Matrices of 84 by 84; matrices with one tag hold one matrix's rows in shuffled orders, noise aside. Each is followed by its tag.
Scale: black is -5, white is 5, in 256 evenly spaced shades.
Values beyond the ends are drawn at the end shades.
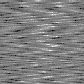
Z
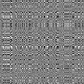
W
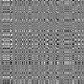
W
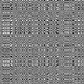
W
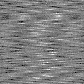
Z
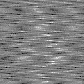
Z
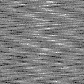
Z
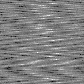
Z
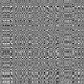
W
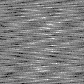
Z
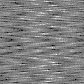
Z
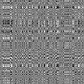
W
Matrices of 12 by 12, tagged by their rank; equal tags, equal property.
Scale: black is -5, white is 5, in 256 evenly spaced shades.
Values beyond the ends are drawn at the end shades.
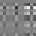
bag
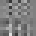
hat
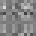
hat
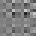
bag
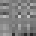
hat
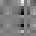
bag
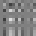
bag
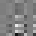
bag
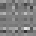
hat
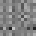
hat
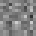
hat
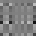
bag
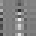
bag
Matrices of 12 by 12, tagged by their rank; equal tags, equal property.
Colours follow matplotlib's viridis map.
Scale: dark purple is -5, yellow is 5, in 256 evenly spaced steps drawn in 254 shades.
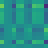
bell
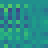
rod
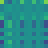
bell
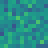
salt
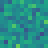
salt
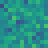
salt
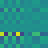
bell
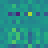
rod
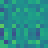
rod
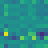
rod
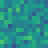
salt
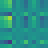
bell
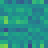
rod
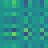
bell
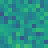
salt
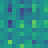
rod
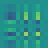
bell
